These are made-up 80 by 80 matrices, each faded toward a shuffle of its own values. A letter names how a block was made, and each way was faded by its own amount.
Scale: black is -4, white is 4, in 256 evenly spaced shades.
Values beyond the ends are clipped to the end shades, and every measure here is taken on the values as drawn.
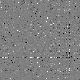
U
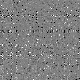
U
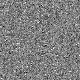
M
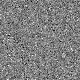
M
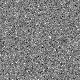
M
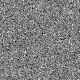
M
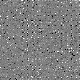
U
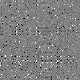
U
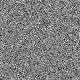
M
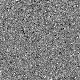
M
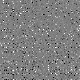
U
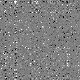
U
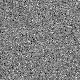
M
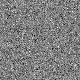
M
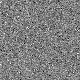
M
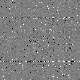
U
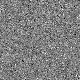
M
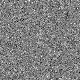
M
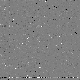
U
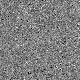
M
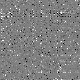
U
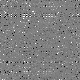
U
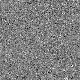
M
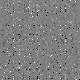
U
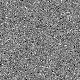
M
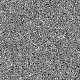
M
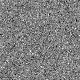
M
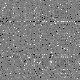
U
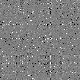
U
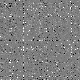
U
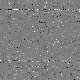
U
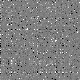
U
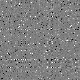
U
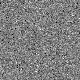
M
